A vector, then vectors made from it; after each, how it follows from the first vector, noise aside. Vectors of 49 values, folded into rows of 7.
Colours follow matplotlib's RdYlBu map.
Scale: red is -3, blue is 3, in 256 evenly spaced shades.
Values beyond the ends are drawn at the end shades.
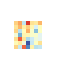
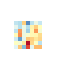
negated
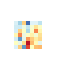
negated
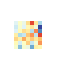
wrapped around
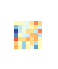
wrapped around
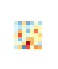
negated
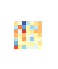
wrapped around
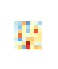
negated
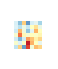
negated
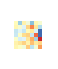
wrapped around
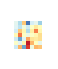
negated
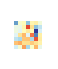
wrapped around
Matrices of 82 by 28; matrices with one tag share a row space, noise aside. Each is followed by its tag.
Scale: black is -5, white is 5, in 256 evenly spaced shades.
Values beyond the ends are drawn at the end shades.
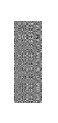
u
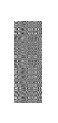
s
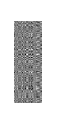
u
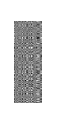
u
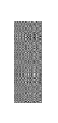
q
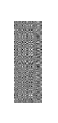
u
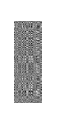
u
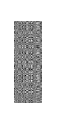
u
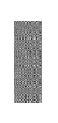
q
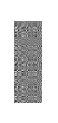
s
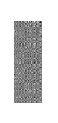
q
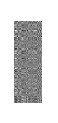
s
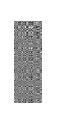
u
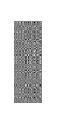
q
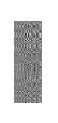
q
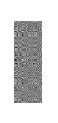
s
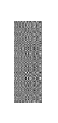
q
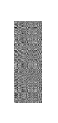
s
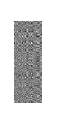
u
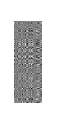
u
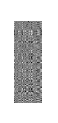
u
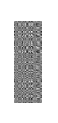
u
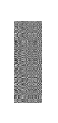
s
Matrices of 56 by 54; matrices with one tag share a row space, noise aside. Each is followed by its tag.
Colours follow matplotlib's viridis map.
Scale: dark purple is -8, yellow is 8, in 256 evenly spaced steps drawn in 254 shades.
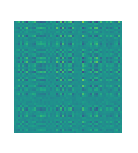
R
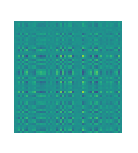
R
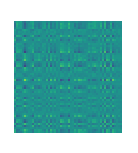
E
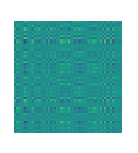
E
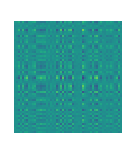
R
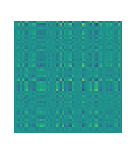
R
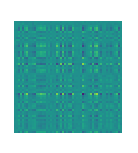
R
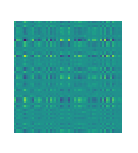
E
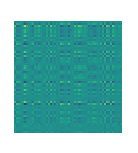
E
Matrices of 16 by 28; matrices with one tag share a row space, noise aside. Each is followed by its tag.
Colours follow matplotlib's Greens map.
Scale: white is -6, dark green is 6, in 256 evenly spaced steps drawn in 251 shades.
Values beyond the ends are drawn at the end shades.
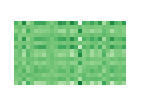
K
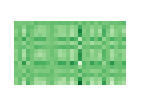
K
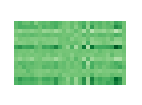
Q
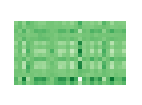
K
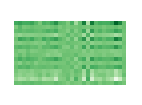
Q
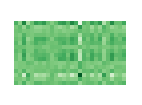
K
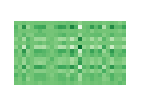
K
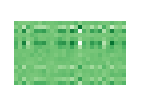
K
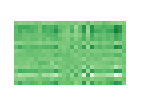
Q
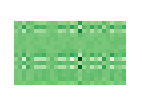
K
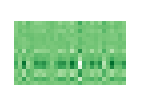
K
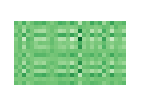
K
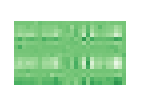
Q
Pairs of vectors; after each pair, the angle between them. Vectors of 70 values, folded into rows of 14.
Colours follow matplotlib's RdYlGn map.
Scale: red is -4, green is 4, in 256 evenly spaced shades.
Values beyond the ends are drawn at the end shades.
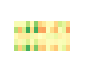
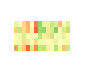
nearly opposite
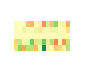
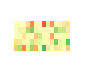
partly aligned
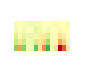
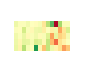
partly aligned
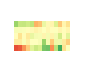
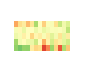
nearly opposite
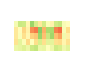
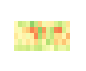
nearly parallel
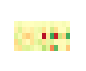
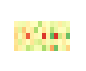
nearly parallel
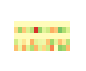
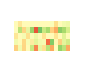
nearly parallel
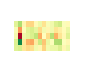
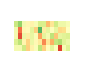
partly aligned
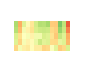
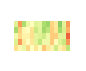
nearly parallel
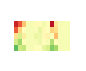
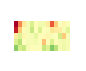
nearly parallel
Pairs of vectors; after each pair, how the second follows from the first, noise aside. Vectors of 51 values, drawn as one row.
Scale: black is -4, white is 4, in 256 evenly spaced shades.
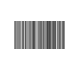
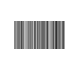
sign-scrambled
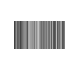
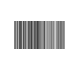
wrapped around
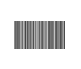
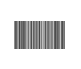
wrapped around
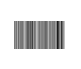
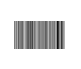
copied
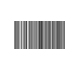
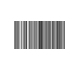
copied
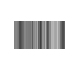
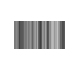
copied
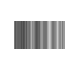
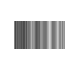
copied
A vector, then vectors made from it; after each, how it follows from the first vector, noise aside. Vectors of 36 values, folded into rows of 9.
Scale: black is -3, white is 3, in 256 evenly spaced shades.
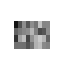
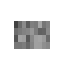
shrunk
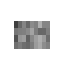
shrunk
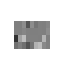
partly zeroed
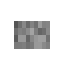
shrunk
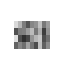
sign-scrambled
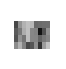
wrapped around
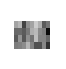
wrapped around
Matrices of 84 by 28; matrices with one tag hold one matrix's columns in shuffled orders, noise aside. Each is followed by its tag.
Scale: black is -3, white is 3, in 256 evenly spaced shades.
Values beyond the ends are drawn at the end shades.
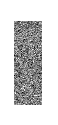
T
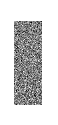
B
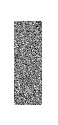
B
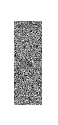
T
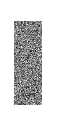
B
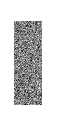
B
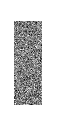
B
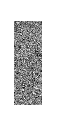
T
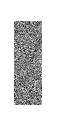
B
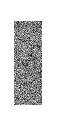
T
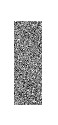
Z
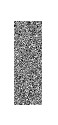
B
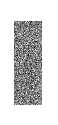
T
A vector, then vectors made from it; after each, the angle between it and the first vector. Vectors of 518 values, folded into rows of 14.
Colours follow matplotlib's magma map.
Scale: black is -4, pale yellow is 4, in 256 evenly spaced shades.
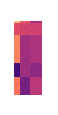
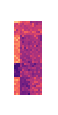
nearly parallel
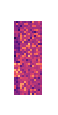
partly opposed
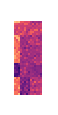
nearly parallel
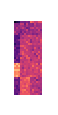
nearly opposite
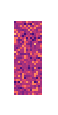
orthogonal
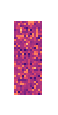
orthogonal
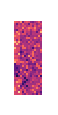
partly aligned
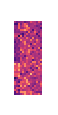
partly opposed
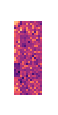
partly aligned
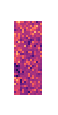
partly aligned
